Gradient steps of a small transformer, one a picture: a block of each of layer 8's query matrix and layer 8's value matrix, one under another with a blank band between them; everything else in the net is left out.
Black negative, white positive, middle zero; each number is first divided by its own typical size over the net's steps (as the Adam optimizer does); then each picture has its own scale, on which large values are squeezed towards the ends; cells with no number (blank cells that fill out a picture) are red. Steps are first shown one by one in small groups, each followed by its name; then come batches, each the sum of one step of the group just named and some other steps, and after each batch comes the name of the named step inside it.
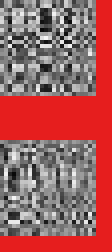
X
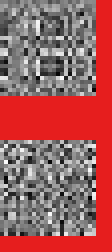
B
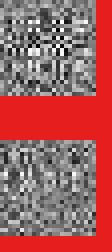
X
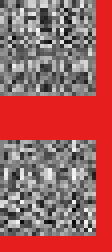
X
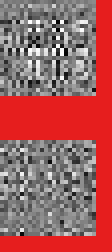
B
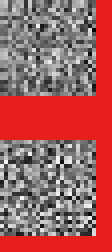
B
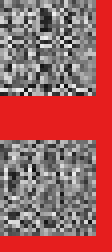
X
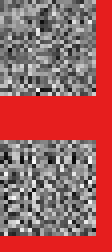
X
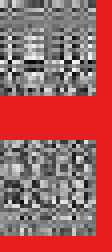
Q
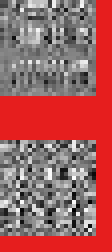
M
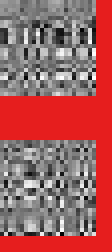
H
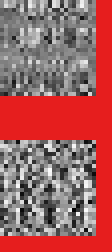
M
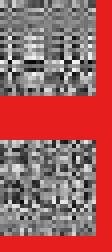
Q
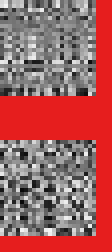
Q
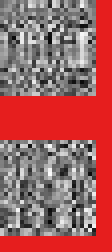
M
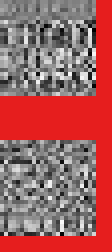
H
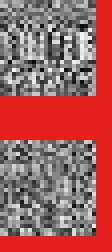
Q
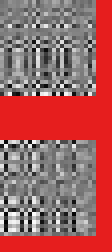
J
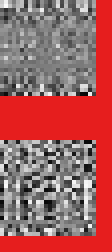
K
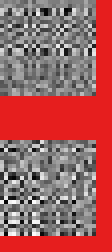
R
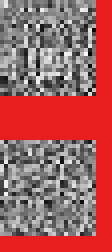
K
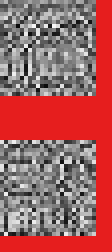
J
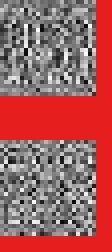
R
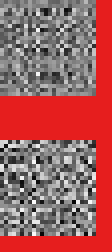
R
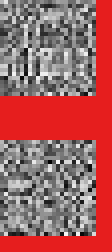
K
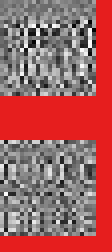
J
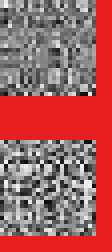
K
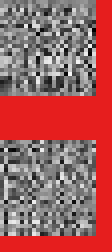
R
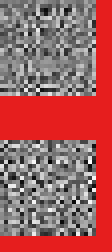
R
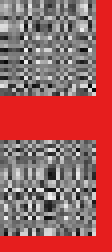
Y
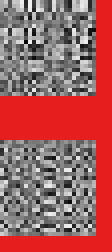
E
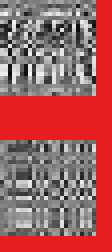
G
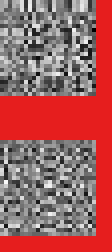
E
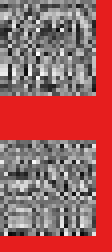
G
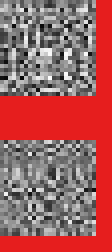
Y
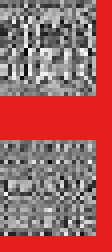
G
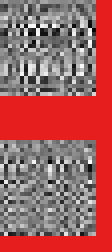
G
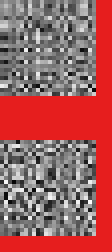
Y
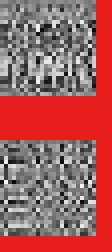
G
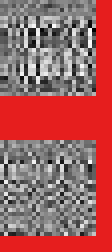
Y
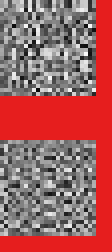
E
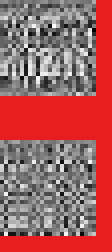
G
